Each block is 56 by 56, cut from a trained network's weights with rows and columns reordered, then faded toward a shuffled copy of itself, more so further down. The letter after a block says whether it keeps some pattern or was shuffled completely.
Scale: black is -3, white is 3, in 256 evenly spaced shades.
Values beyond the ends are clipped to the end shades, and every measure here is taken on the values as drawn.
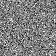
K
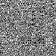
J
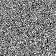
K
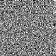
J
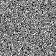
K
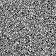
K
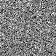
K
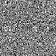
J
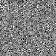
J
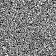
K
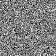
J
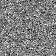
K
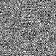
J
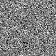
J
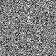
J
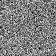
K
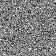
K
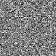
J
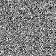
J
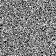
K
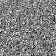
J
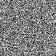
K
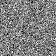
K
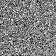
K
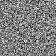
J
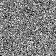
K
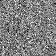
K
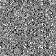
J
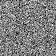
K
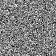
K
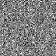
J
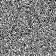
K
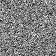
K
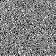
J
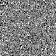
J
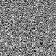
J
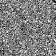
J
